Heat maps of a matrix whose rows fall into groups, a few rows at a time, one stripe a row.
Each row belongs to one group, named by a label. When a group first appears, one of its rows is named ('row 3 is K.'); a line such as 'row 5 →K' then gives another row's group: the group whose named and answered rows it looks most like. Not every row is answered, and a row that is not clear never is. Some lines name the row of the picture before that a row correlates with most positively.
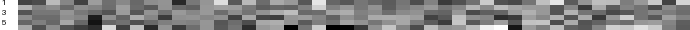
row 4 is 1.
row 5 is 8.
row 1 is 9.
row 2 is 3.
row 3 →8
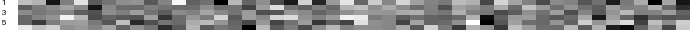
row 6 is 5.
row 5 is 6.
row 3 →1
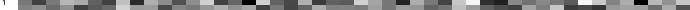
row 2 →1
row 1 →6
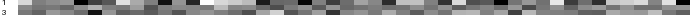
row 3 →8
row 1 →1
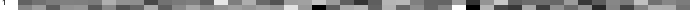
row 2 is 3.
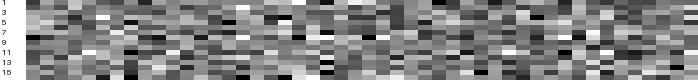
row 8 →9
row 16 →1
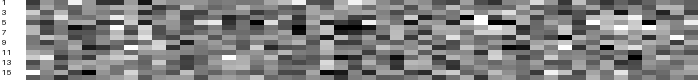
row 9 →9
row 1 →8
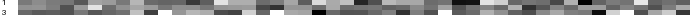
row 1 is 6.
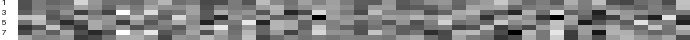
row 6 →9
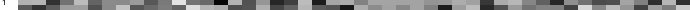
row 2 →6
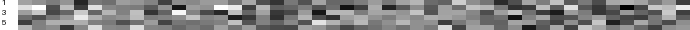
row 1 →1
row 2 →5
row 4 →6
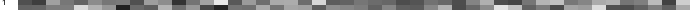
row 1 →9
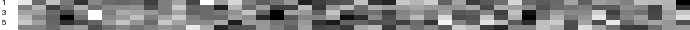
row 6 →6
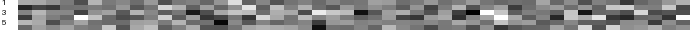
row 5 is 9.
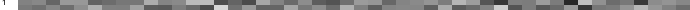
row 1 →6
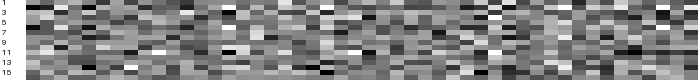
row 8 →1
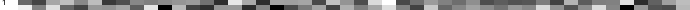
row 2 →5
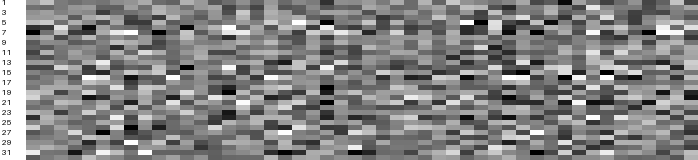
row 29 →1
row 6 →9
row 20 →1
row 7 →9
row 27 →8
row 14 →9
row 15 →1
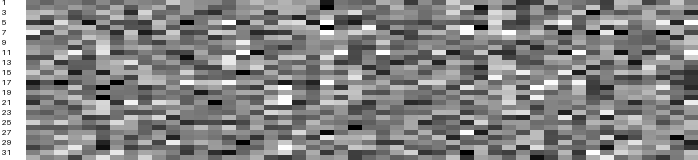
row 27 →3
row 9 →5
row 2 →3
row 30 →8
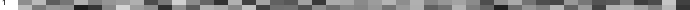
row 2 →1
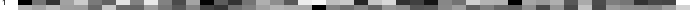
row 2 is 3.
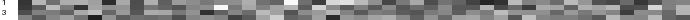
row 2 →9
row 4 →8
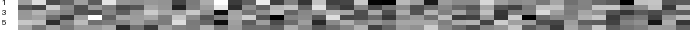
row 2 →9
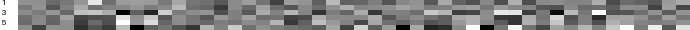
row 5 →1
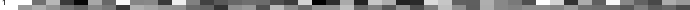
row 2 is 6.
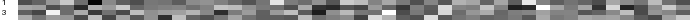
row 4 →5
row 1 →8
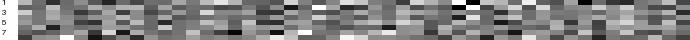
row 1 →3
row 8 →8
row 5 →1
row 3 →1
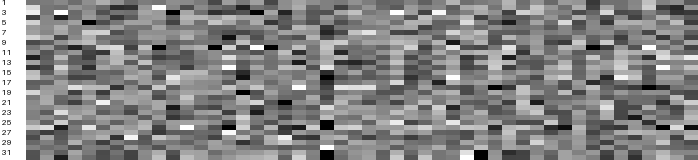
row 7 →6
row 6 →3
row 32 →3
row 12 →9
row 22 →5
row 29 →8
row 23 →5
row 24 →5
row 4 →3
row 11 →8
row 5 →1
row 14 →9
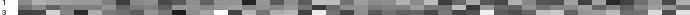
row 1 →5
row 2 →3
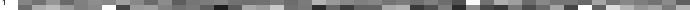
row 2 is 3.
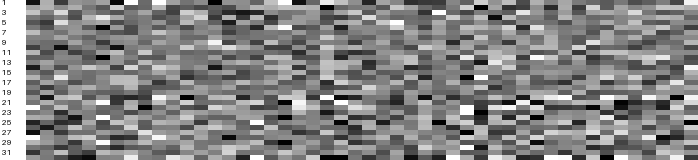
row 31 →9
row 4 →6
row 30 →3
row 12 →8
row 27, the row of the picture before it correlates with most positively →2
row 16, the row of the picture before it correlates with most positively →1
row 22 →3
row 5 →5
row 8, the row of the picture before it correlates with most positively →1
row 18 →6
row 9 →6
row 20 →9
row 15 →9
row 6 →8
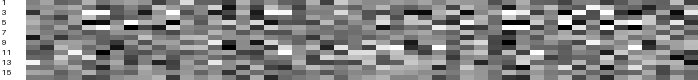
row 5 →1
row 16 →1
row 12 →5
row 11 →8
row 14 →1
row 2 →6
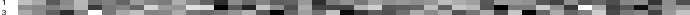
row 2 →6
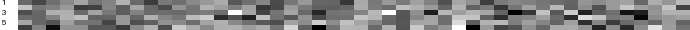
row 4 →6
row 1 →6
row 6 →3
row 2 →1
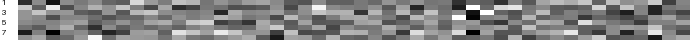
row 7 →3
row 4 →3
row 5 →6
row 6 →8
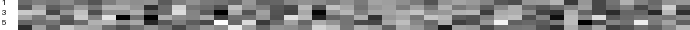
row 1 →1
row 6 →5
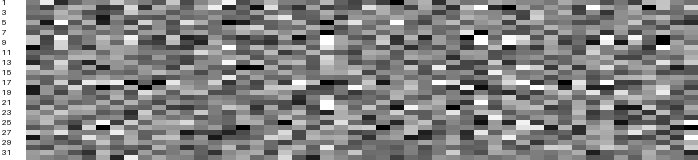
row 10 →9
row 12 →5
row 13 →9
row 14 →5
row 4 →8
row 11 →6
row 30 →9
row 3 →1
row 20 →8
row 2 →6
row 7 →3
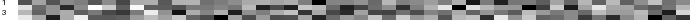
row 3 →9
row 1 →3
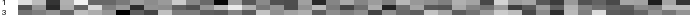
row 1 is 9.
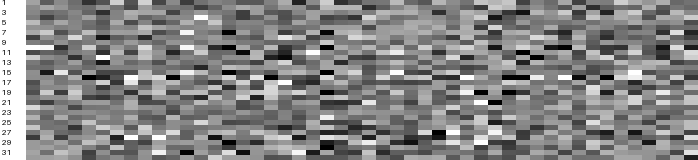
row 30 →3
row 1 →8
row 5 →1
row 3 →1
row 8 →8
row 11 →1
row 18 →6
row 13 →8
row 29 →6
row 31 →9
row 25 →6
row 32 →1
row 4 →6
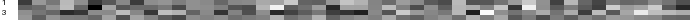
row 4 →8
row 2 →8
